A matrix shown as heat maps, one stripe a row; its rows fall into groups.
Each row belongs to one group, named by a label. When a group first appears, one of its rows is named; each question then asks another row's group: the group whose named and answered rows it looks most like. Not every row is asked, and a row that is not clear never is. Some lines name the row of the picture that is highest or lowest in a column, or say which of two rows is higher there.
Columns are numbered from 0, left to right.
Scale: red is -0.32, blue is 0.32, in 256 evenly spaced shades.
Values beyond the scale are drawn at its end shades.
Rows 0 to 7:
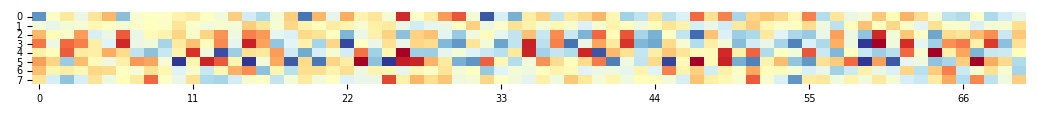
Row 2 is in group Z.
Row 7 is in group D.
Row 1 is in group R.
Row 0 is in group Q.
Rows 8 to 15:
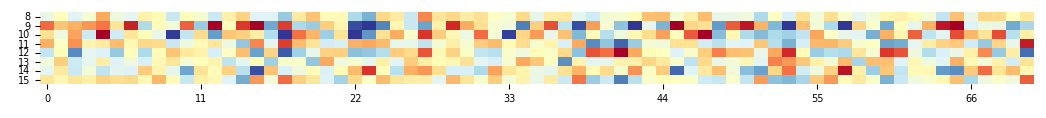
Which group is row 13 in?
Q
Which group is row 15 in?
D
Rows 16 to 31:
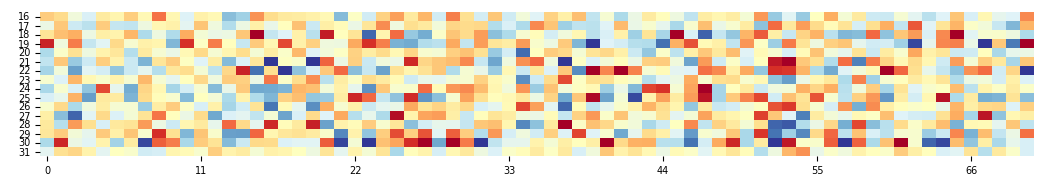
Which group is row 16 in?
D
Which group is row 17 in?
Q
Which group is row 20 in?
Q
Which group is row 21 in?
Q
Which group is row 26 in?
Q
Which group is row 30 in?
D
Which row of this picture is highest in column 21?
30
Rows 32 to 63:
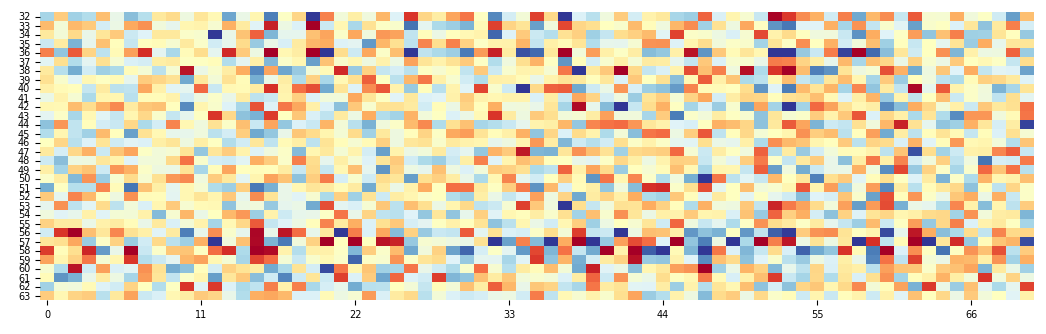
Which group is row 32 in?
Q
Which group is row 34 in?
R
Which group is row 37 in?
Q
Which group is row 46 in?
Q
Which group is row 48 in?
R
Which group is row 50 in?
Z
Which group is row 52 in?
Z
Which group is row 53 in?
Q
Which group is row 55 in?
R
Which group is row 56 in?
D
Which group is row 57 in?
R
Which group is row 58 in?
Z
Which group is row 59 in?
Z
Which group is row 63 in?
Z
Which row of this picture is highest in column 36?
57
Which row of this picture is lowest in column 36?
40
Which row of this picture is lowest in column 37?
36
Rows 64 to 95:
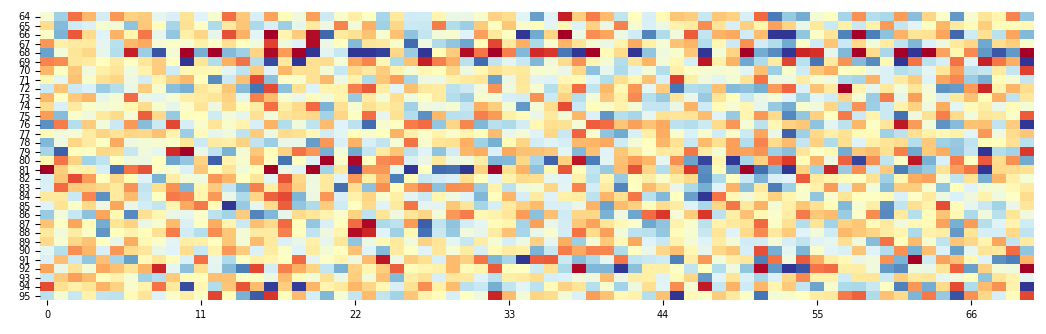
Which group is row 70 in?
D
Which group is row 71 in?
R
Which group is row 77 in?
D
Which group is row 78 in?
Q
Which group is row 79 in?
R
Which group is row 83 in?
D
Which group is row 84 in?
Z
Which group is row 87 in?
Z
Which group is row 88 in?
Z
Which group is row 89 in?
Z
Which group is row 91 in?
Q
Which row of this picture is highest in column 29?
81
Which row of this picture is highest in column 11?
68
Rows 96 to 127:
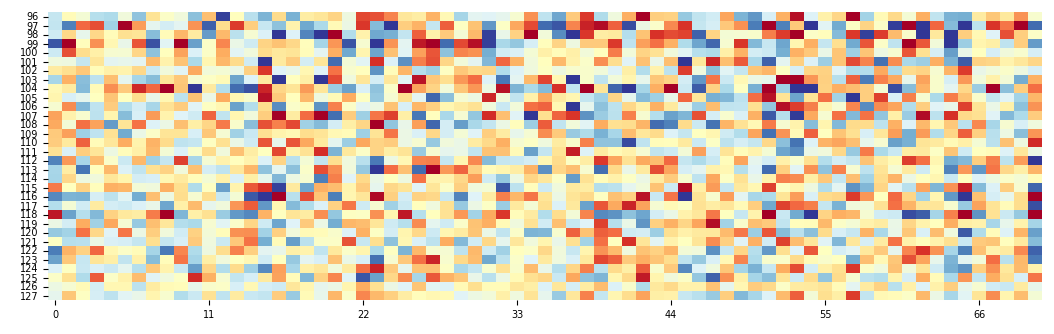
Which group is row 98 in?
Q
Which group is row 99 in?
D
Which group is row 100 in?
D
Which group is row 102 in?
R
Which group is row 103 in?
Q
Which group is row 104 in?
D
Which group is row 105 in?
R
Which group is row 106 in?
Q
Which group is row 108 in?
Z
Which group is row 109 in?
Q
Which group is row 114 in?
Q
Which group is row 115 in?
R
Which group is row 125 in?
Z
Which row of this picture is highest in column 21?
99
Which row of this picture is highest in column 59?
101
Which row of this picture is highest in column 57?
105
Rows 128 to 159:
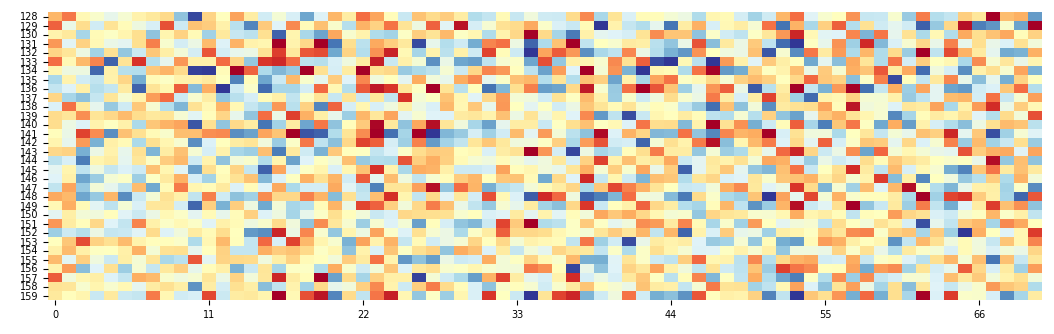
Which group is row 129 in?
D
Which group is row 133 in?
Z
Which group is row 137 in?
D
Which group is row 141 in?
Z
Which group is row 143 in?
Q
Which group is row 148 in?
Q
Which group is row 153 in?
D
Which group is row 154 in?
D
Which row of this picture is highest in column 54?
137
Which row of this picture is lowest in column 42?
136
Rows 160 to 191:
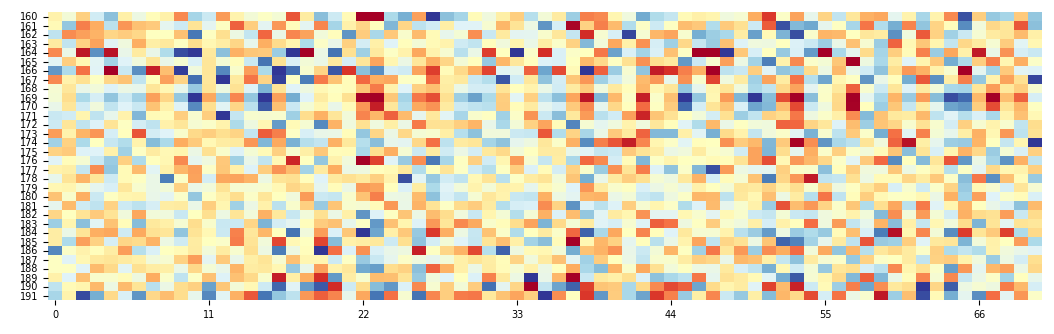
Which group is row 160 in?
Z
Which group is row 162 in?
D
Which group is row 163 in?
Z
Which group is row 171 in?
R
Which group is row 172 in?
Q
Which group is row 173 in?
Z
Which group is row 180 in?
Z
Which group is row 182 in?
Z
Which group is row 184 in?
Z
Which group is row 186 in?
Q
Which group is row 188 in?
Z
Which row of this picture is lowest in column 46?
164
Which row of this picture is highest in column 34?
189
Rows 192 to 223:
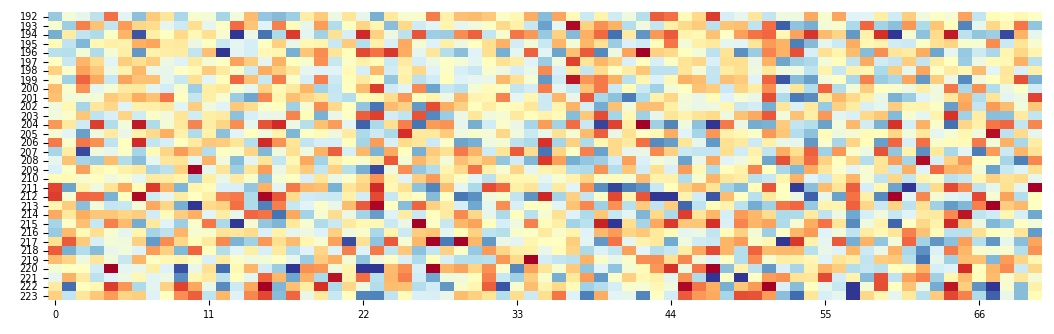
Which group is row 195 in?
D
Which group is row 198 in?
Z
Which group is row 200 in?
Z
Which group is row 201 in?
D
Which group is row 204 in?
Z
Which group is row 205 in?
D
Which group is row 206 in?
Z
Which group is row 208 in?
Q
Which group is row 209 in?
R
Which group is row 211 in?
D
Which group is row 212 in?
Z
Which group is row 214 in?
R
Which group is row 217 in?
D
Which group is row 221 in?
R
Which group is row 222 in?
R
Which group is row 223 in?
R
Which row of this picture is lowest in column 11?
215
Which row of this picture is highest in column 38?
223
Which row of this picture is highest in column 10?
213
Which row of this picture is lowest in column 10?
209
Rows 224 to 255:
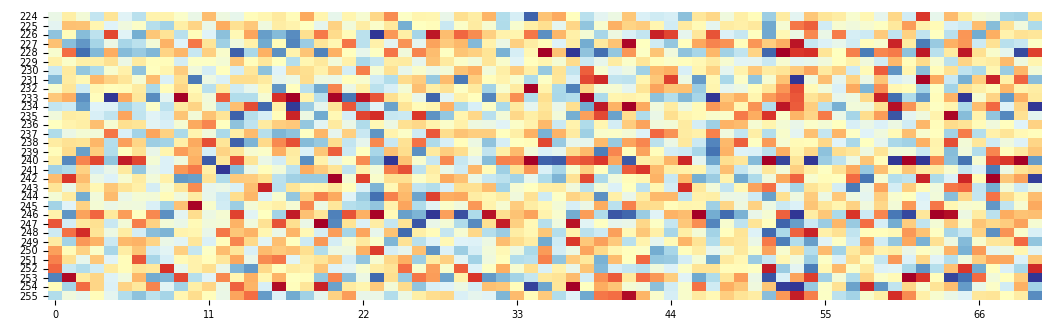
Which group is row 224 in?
Q
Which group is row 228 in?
Q
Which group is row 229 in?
Z
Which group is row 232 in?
Q
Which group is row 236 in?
Z
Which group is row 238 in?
Z
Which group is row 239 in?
Z
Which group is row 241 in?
R
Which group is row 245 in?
R
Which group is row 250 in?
Z
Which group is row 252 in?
D
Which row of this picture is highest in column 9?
242
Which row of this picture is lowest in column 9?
233
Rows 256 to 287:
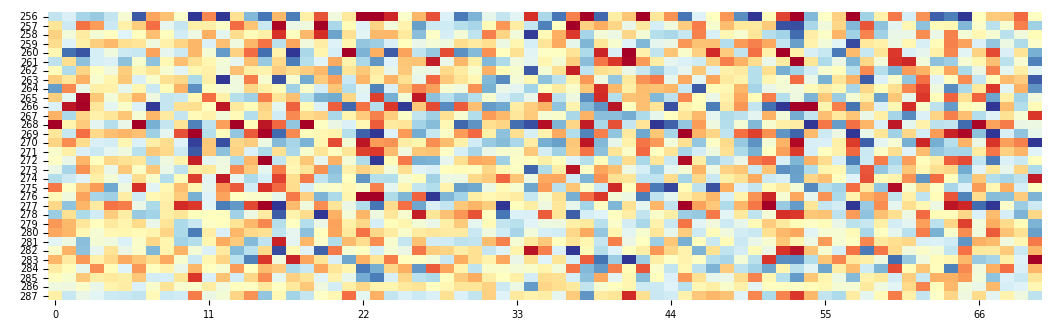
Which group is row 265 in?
Z
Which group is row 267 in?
D
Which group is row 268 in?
Z
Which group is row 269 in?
R
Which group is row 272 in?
R
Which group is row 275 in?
Z
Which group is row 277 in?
R
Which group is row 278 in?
Q
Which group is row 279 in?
R
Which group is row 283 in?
D
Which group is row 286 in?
Q
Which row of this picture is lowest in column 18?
268
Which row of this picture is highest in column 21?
266
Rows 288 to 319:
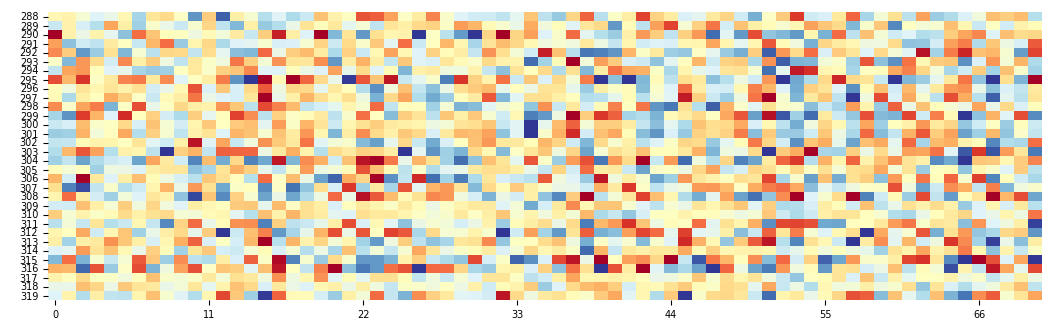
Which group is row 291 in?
D
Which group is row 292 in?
Q
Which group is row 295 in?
D
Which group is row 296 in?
R
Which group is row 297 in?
R
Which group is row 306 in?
Z
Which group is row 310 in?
D
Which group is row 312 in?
R
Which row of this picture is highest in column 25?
303
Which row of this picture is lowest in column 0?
290
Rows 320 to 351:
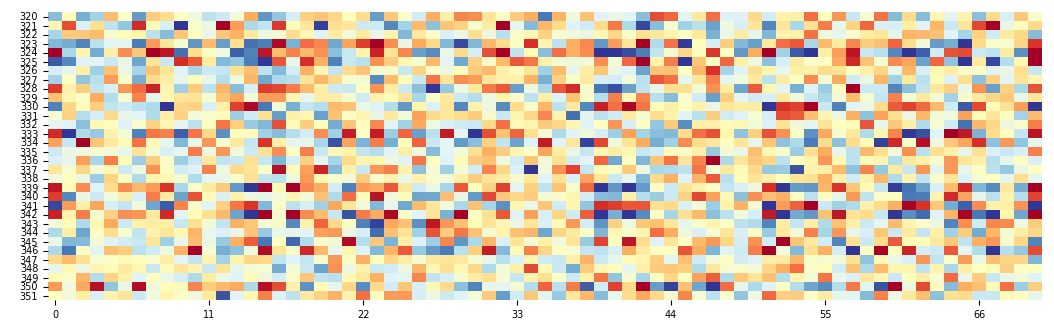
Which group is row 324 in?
D
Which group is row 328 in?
D
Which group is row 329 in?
Z
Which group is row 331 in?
Q
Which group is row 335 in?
R
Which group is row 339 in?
D
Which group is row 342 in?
D
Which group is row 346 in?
R
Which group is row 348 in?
Q
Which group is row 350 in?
Z
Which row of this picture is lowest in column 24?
342
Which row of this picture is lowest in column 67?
321
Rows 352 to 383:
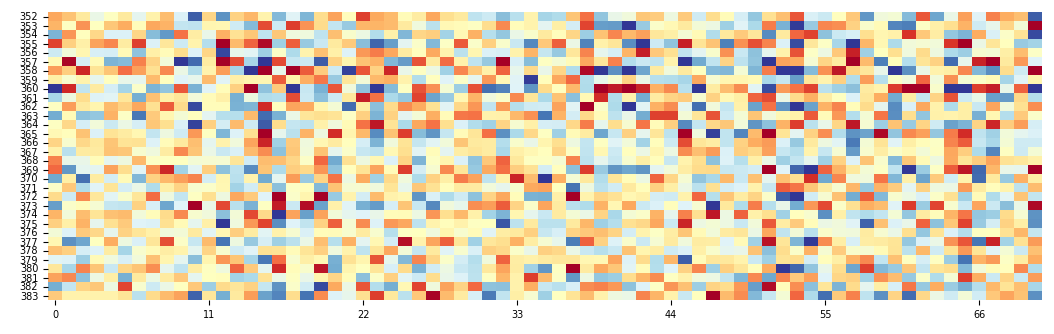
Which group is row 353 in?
D
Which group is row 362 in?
D
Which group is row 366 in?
R
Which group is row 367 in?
R
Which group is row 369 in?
D
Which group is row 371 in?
Q
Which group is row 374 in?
R
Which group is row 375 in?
R
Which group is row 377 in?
D
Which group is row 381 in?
Q
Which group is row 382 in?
Q
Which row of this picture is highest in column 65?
360
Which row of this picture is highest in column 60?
358
